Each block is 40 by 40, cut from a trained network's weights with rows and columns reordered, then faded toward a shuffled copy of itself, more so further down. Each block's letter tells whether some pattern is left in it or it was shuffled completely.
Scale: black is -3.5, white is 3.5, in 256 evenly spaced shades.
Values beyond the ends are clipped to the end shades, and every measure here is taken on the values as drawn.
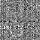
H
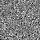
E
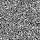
E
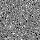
E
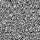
H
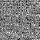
H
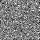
E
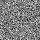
E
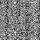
H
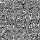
H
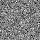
E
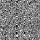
H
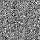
E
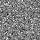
E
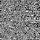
H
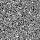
E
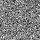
E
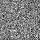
E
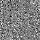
H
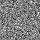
E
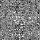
H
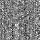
H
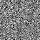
H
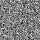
E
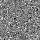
E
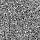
E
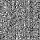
H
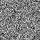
E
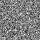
E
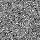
E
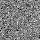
E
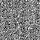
H
